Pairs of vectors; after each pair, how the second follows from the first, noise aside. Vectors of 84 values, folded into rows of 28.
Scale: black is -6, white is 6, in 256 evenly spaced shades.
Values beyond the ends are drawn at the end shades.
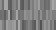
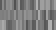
reversed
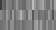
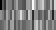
scaled up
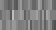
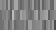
sign-scrambled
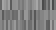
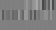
partly zeroed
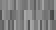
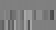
partly zeroed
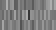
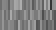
wrapped around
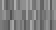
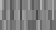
wrapped around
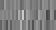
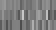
sign-scrambled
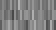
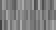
wrapped around
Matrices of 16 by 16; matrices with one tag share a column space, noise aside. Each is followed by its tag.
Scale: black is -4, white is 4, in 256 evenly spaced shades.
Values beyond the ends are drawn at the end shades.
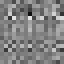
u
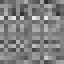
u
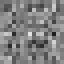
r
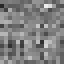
r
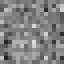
r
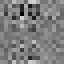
u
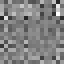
u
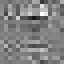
u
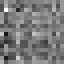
r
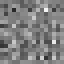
r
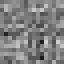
r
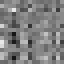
r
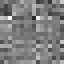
u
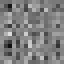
r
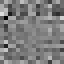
u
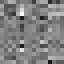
u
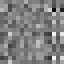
r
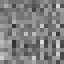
r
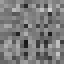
r
